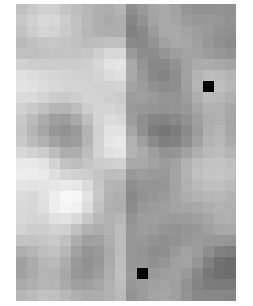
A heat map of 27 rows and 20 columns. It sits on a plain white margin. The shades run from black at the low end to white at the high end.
Overall the values sit about 70% of the way up the scale. There are two isolated cells, each far lower than the cells round it. A vertical seam about 50% of the way across splits the table, and the left part is higher. A few values lie far out on both sides of the bulk.
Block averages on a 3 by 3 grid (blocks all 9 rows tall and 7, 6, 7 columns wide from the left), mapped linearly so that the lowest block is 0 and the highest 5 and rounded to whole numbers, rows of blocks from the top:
521 / 532 / 410
